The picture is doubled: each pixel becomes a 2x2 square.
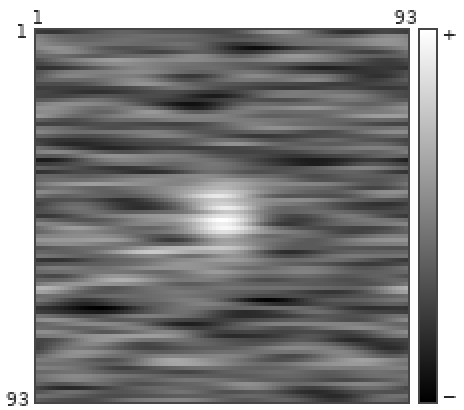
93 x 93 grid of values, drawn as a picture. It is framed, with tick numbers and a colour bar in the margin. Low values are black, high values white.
Ninth with the highest average: centre. Bumps: one, in the centre. Grain: streaks across.
